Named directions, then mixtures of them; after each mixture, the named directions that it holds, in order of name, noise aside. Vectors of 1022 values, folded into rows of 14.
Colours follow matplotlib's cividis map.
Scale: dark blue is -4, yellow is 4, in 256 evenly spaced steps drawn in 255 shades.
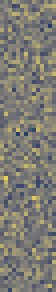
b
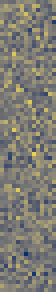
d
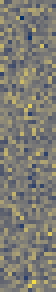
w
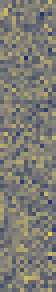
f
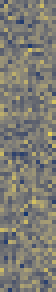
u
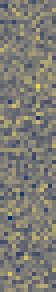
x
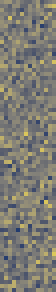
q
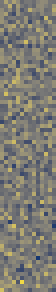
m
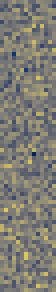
d, q, x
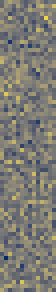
m, q, u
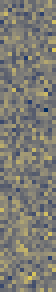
d, f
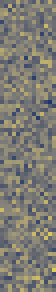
f, x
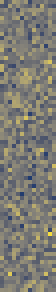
w, x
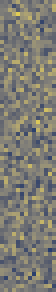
b, d, x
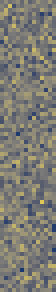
f, m, q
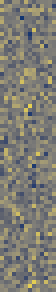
w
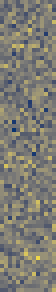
d, m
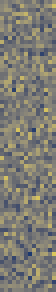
b, d, q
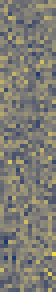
f, q, u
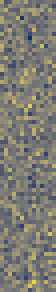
w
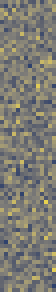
f, q, x
